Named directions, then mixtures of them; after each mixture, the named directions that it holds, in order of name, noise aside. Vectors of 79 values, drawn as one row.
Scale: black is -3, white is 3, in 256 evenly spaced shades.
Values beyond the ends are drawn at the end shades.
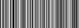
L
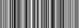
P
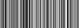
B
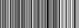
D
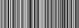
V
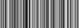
B, P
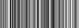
D, P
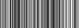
D, P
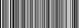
D, L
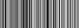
B, D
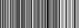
D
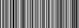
L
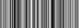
P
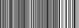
D, V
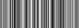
P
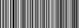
L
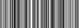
P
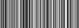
B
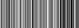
D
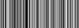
B, P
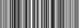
P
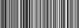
B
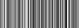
B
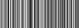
V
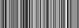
B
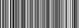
D, L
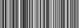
B, L
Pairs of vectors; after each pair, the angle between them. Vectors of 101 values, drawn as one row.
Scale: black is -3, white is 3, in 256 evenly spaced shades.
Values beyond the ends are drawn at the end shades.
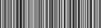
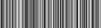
nearly opposite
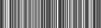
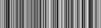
nearly opposite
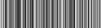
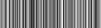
partly aligned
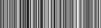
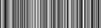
orthogonal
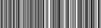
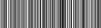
orthogonal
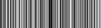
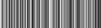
nearly opposite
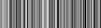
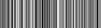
partly opposed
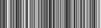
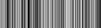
nearly opposite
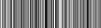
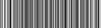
partly aligned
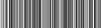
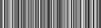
partly opposed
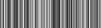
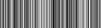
nearly parallel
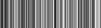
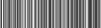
partly opposed
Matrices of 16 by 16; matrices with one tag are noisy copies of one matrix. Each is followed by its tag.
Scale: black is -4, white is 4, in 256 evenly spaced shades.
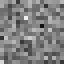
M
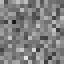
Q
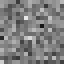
M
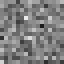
M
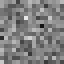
M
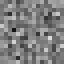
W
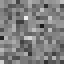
M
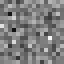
W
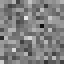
M
